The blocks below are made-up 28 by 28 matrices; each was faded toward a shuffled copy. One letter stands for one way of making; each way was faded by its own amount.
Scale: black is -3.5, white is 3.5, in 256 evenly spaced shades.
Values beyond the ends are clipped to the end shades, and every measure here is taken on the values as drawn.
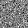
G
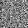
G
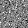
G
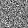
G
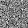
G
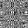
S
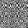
S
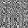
S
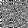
S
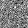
G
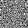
G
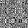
S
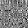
S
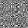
S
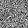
G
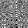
S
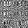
S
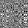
S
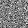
G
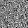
G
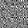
S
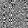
S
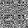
S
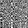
S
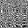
S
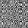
S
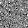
G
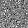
G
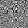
S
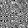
S
